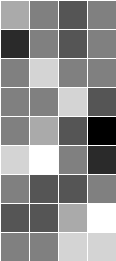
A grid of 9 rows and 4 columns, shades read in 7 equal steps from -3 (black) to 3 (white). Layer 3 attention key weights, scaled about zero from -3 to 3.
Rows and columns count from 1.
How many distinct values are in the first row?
3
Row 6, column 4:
-2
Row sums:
0 -3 2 1 -3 3 -2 2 4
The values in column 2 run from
-1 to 3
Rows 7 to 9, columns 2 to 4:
-1 -1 0 / -1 1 3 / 0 2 2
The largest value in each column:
2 3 2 3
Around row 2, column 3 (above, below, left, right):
-1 0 0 0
